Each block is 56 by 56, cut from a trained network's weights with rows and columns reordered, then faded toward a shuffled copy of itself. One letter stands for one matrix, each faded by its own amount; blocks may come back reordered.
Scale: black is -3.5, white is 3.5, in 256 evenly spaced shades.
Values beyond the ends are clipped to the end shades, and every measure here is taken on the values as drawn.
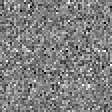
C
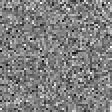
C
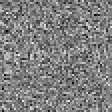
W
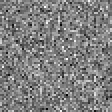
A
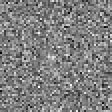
W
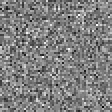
W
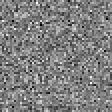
A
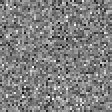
C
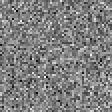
W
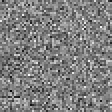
W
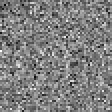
W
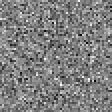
W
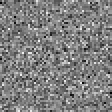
C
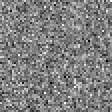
C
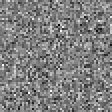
A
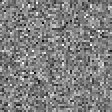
A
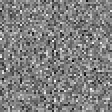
A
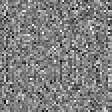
A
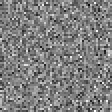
W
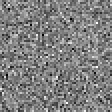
W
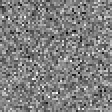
C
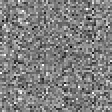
A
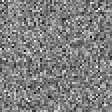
A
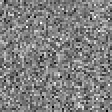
W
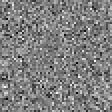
A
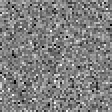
C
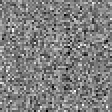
W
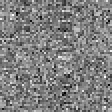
A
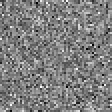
C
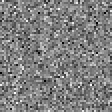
C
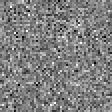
C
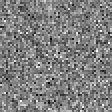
C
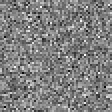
A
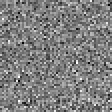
W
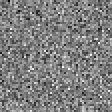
W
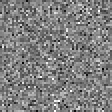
W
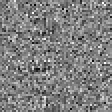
A
